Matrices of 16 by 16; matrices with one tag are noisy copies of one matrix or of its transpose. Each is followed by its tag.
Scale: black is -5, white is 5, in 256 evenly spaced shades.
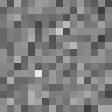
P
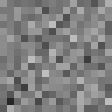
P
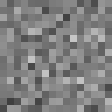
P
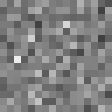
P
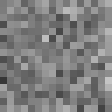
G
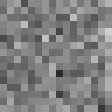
G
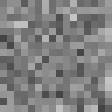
G
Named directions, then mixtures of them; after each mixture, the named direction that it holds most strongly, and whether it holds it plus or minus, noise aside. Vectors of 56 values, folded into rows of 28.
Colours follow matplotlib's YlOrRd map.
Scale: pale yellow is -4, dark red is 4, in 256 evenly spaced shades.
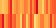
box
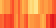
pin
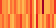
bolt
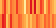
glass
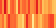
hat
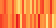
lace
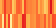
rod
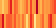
box, plus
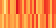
lace, minus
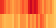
pin, minus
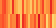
lace, plus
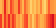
pin, plus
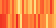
lace, plus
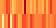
rod, plus
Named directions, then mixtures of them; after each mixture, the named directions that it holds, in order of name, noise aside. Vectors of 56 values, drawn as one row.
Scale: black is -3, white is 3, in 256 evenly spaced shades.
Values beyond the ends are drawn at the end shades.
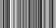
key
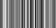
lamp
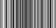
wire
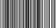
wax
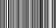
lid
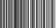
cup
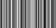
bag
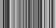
key, wax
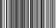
cup, lamp, wire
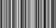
bag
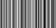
bag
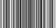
cup, key, wire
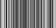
cup, key, wire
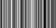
bag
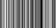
key, lamp, lid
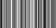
bag
